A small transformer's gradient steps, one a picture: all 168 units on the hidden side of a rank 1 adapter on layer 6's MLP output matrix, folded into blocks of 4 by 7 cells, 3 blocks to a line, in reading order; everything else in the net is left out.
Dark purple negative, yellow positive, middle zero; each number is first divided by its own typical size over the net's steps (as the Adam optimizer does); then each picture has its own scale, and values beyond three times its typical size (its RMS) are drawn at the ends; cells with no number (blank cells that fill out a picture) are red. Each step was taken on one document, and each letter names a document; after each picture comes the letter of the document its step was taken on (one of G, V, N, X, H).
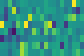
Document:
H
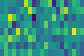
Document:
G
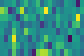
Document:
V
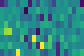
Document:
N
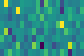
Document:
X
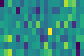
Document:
H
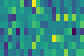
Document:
G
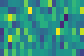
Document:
G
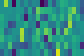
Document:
N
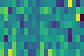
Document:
V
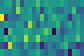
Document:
X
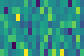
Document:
V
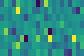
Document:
X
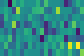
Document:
H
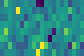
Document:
X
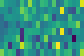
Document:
N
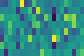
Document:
G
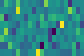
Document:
X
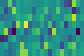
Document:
H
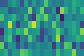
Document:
G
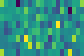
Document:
N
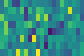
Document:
N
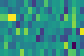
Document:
G
